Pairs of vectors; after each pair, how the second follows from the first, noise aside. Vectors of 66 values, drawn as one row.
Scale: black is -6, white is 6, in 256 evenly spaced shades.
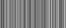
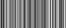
scaled up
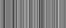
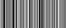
scaled up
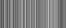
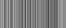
negated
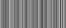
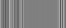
partly zeroed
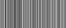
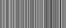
reversed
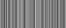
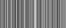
sign-scrambled
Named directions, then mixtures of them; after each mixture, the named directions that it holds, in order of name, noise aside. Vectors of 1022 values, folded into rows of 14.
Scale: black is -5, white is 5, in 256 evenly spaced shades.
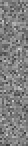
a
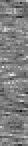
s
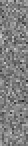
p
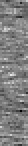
s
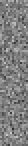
a, p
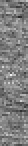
a, s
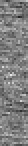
a, s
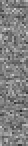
p, s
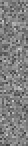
a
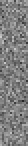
p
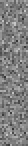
a, p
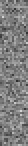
p, s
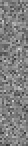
a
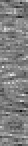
s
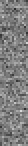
p, s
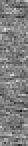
p, s
